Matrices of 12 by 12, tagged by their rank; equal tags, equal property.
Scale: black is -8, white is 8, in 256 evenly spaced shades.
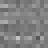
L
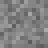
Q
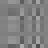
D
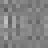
L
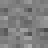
L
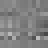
L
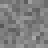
Q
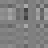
D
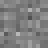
L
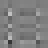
D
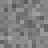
Q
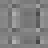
D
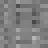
L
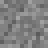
Q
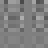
D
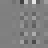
D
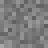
Q
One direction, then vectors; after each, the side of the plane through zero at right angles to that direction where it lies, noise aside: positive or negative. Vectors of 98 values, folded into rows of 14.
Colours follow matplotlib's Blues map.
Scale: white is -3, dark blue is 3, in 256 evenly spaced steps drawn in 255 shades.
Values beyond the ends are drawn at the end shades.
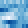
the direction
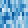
negative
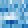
positive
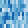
negative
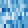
positive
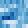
negative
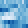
positive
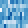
negative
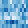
positive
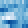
positive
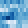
negative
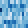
positive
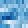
negative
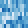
positive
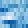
positive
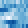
positive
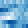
positive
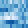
positive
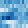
negative
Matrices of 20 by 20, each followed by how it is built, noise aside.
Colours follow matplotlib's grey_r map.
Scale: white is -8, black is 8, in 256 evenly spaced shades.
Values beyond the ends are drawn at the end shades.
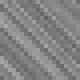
Toeplitz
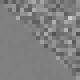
upper triangular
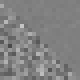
lower triangular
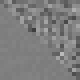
upper triangular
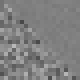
lower triangular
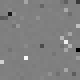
sparse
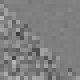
lower triangular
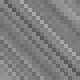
Toeplitz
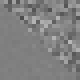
upper triangular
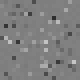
sparse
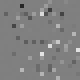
sparse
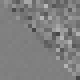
upper triangular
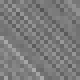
Toeplitz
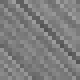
Toeplitz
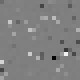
sparse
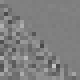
lower triangular
